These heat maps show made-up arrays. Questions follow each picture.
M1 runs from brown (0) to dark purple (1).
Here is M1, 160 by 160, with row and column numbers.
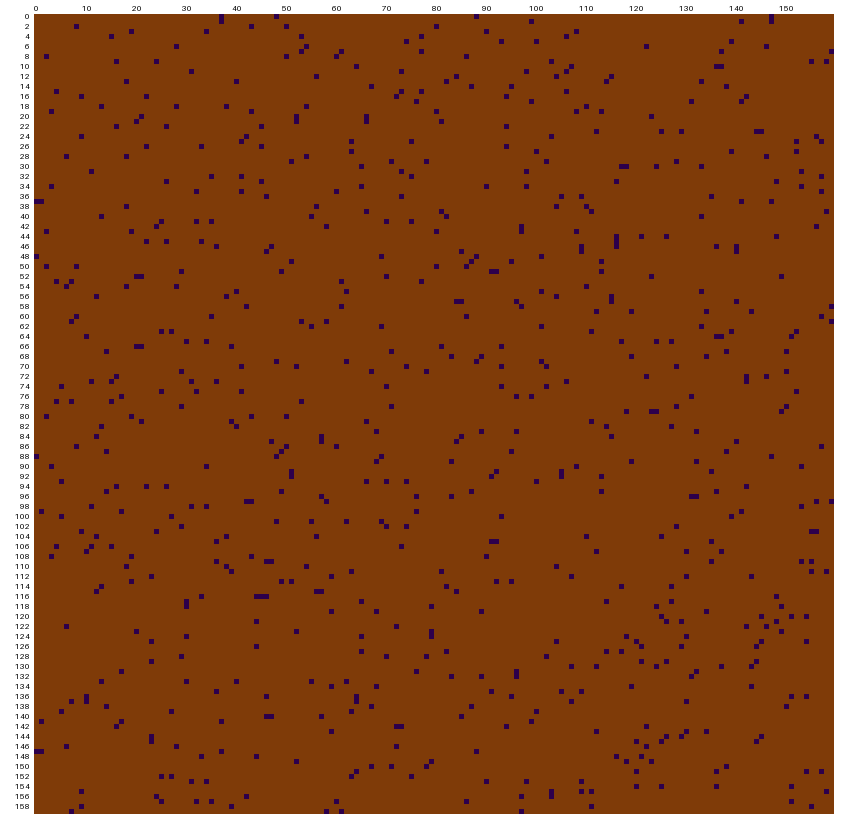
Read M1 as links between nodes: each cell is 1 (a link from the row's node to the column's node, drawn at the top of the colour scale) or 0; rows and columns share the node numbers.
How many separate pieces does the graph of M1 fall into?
1
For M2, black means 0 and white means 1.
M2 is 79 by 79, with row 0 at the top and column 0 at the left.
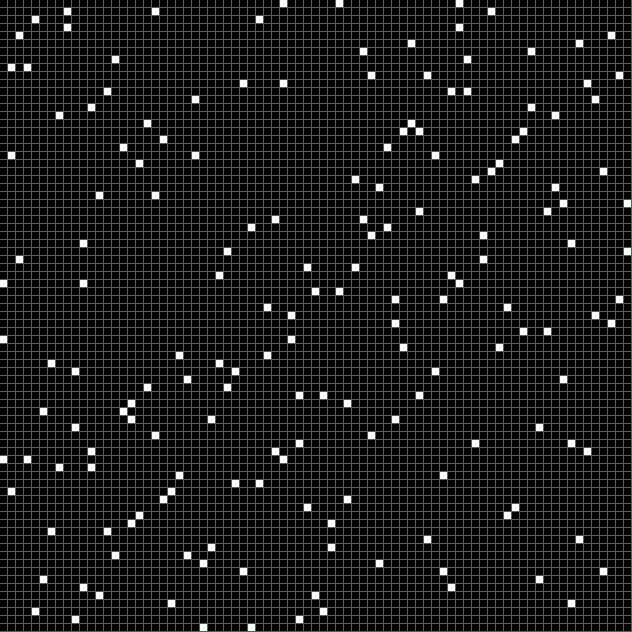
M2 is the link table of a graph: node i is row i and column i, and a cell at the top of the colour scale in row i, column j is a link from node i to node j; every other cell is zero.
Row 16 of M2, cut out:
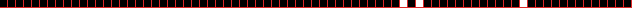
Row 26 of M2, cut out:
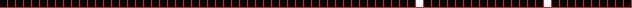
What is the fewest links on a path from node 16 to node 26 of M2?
2
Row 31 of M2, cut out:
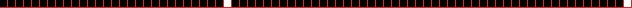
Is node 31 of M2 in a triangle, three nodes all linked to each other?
no
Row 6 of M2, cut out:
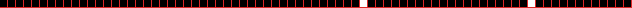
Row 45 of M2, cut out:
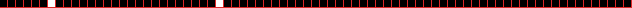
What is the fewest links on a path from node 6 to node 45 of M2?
1
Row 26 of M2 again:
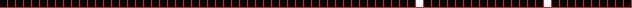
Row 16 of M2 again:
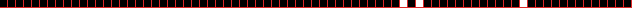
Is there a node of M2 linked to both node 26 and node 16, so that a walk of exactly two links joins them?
yes
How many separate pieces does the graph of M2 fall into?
1
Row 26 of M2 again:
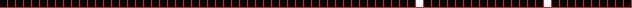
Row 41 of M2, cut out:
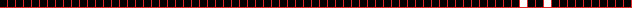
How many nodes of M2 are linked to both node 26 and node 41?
1
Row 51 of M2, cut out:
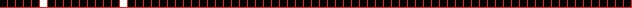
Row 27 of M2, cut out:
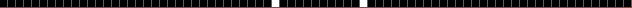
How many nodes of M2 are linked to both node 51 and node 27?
0
